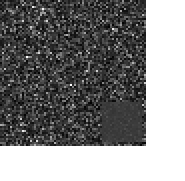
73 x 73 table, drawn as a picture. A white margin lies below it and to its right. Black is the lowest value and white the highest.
Odd patch: calmer, in the bottom right. Histogram: skewed, a long tail of high values. Stripes: none. Grain: fine.
